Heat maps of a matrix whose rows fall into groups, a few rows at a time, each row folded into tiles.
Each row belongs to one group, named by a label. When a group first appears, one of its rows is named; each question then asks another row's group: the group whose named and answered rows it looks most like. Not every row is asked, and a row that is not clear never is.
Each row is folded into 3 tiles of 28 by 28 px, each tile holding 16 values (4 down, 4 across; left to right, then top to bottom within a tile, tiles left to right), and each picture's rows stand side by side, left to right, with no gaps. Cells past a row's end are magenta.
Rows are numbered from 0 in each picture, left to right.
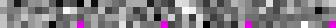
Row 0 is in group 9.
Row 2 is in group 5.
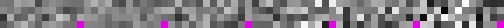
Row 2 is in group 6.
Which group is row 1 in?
5
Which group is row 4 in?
6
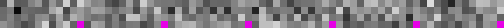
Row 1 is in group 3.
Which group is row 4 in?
6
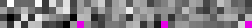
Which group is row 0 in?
6
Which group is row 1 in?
6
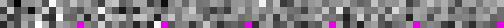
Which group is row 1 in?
9
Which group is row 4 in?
6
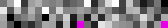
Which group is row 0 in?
6
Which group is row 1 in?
9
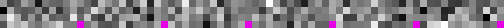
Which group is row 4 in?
9
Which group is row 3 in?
5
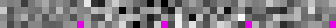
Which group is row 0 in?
6
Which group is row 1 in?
9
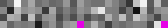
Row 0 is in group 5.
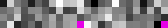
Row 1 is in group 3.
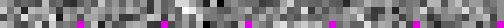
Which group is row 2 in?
5
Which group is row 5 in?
6
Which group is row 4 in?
3
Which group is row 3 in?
3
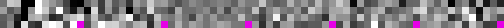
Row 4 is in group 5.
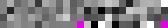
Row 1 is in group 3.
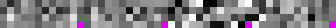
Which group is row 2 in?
3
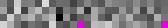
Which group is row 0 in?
5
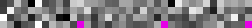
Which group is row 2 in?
6
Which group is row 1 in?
6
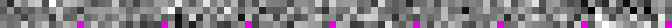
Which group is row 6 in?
9
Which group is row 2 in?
6
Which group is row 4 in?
5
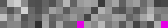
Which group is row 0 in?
5
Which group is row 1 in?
9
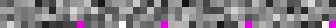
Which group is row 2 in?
9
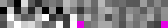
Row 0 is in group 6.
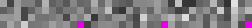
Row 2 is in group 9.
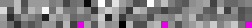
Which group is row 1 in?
5
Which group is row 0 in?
6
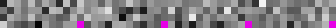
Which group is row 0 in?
5
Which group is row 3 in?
5
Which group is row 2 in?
6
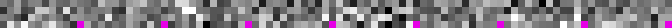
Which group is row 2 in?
5
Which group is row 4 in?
9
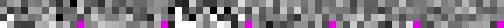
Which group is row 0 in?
5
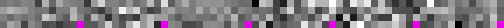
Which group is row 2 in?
6
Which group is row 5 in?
5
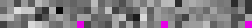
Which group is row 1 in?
5
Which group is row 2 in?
9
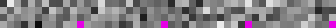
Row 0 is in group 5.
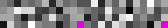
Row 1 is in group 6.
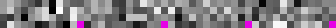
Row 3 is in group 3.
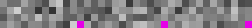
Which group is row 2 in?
9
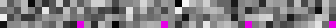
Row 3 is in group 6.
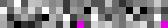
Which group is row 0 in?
6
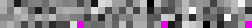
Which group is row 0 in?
9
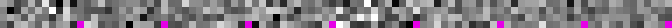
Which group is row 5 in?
9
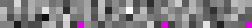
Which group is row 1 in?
6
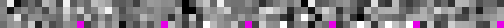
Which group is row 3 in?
3
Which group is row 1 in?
5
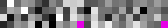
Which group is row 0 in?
5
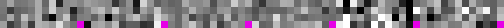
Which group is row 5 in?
6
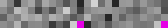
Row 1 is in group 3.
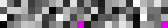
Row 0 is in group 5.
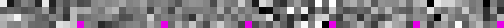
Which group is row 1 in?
6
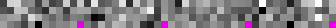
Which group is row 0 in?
5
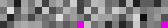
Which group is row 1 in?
5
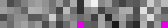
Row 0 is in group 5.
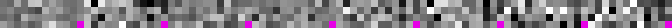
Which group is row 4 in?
9
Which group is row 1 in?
9
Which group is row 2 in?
3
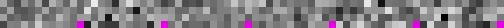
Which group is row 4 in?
3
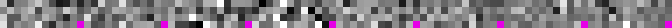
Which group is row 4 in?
9
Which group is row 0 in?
9
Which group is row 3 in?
3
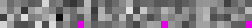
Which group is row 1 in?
6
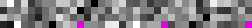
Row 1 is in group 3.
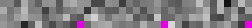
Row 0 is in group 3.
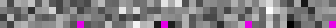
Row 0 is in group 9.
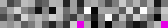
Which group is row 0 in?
9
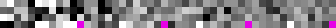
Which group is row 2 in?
3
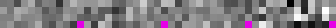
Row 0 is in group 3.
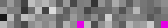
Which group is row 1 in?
3
